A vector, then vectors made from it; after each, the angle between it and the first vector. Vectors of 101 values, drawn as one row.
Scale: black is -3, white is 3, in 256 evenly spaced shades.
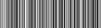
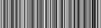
partly aligned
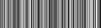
orthogonal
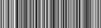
orthogonal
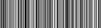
nearly opposite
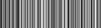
orthogonal
